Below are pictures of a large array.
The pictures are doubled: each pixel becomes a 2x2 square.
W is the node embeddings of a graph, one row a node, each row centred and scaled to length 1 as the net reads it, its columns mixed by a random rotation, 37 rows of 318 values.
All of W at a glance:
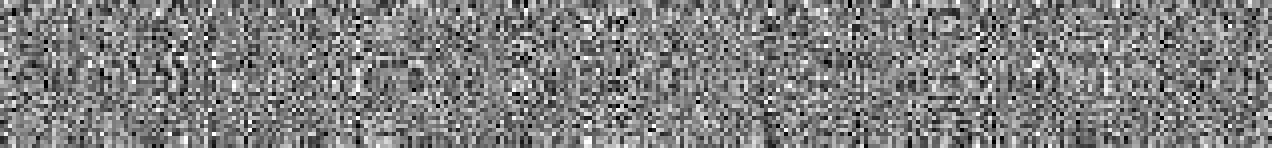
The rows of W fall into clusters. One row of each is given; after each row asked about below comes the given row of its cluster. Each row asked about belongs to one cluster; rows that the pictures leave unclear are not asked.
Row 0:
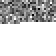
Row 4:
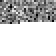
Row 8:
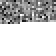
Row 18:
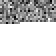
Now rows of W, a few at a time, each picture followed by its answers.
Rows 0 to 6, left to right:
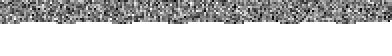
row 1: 0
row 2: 8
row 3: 8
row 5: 18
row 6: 4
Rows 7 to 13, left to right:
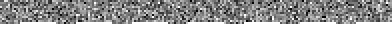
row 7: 4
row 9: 4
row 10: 18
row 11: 8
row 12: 18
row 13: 0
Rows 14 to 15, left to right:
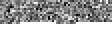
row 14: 4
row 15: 0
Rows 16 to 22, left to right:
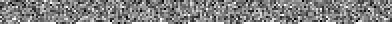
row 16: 0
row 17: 18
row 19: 8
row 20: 18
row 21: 18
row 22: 18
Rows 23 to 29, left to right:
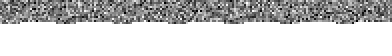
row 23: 0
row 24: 8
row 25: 0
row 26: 18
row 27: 8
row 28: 4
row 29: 18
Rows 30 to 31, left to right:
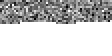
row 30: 4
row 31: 4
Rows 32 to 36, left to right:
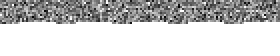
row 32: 4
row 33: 0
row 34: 4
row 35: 4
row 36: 4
